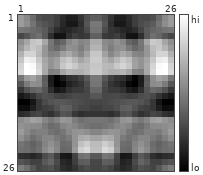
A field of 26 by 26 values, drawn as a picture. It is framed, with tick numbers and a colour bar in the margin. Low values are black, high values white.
Mirror symmetry: left to right. Stripes: horizontal, repeating 2 times. Slope: none.
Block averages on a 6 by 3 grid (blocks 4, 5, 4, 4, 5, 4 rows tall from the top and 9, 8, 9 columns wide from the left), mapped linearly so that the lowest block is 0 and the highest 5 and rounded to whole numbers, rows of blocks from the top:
1 0 1
5 5 5
2 2 2
0 0 0
3 4 3
1 2 1
